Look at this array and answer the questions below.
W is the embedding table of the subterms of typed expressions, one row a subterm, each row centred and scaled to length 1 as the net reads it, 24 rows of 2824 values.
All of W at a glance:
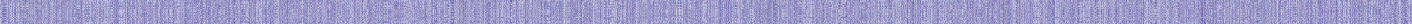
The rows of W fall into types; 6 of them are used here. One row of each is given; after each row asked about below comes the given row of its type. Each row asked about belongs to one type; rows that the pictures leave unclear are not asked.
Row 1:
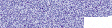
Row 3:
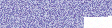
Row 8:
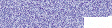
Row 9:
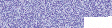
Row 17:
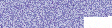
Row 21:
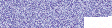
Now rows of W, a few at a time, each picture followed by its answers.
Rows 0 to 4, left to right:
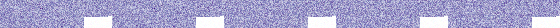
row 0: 21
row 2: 3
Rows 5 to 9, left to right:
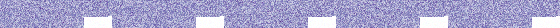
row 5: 8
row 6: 8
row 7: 1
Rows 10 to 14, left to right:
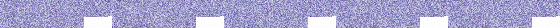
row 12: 3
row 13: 9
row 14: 9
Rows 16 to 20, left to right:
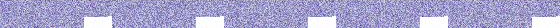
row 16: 9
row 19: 3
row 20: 8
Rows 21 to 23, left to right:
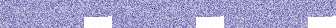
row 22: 21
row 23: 3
